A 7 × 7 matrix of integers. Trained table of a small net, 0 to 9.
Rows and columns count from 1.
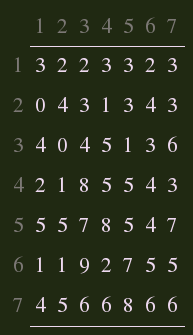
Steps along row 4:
down up down same down down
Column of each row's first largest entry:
1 2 7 3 4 3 5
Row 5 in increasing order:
4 5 5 5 7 7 8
